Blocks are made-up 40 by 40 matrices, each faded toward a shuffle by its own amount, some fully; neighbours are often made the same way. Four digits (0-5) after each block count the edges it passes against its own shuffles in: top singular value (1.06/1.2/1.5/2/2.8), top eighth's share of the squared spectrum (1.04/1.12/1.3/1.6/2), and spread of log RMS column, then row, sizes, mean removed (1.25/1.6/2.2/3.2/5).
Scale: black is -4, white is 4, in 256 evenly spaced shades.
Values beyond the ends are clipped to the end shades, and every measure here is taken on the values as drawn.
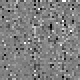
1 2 2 1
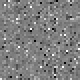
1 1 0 0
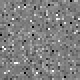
0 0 0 0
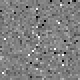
1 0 0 0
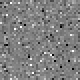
0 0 0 0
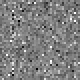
1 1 1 0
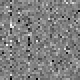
2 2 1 0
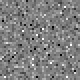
0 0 0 0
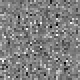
1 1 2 0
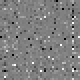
3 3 1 1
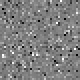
2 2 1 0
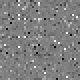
2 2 0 0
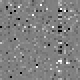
3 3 1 0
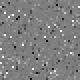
0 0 0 0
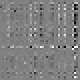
4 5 2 2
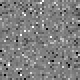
0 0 0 0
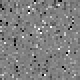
0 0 1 0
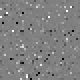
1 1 0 0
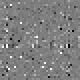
3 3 0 1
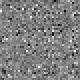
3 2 1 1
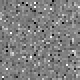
1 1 1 0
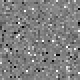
1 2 0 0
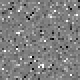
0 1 0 0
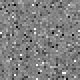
1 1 0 0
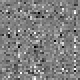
2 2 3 2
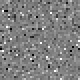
0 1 0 0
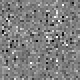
1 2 2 1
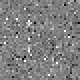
1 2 0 0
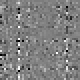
3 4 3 2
